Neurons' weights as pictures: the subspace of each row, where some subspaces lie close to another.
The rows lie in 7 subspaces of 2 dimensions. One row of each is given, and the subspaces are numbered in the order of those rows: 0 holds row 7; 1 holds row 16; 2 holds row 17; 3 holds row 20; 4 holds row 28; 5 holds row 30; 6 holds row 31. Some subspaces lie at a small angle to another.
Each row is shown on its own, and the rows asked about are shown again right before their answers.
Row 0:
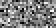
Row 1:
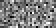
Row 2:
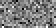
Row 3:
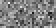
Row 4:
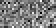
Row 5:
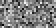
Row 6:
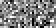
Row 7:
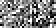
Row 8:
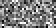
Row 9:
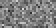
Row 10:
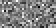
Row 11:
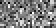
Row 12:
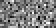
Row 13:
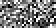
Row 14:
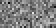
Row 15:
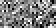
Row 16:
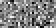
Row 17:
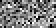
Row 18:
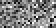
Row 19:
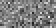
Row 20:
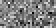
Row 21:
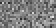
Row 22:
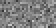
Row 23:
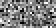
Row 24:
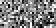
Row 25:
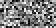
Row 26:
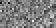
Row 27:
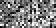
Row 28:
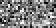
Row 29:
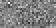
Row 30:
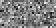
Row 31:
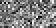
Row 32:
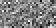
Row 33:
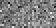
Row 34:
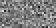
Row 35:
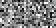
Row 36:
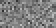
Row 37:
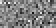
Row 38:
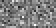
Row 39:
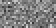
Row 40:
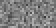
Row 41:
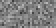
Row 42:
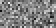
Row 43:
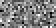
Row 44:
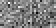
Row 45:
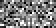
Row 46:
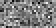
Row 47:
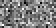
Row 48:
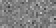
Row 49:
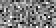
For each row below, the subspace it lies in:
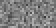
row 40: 1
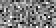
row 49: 1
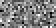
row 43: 5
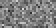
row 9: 0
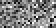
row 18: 2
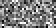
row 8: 0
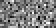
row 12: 1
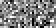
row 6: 1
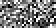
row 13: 2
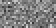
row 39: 2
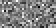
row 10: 4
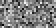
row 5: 2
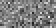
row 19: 6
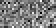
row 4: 6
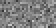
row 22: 4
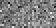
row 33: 0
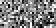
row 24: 4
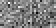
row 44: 0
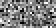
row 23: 4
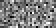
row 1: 1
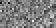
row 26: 5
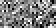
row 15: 6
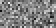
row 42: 5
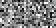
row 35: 5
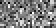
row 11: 3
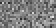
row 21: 4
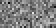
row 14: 4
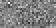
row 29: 2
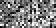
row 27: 0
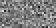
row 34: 5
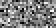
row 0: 4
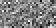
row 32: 6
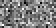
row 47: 2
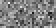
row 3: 3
